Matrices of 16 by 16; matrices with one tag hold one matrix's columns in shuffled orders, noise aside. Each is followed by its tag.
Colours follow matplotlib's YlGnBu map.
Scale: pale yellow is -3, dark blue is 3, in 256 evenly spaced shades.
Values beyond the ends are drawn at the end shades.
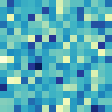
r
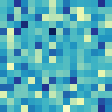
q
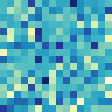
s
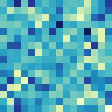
q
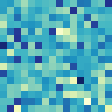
s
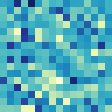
s
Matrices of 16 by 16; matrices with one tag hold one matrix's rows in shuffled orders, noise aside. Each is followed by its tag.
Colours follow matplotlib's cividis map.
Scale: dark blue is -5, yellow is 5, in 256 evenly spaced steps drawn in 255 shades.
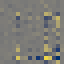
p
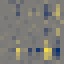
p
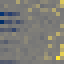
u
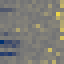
u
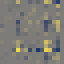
p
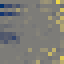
u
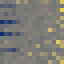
u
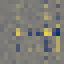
p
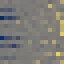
u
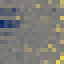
u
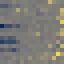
u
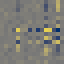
p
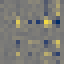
p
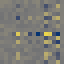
p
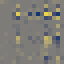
p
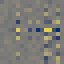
p
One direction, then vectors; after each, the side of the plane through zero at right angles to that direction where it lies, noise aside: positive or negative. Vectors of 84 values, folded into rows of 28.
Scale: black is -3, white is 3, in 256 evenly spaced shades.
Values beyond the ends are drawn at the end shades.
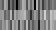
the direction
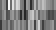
negative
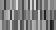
negative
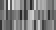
negative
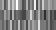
negative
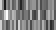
negative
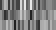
positive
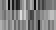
positive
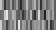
negative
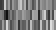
positive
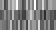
negative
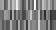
negative
